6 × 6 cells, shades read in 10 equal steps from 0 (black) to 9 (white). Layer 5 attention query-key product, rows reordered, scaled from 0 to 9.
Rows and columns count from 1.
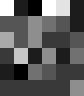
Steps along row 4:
up down up down up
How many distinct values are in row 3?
4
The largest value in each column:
9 7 5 9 8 5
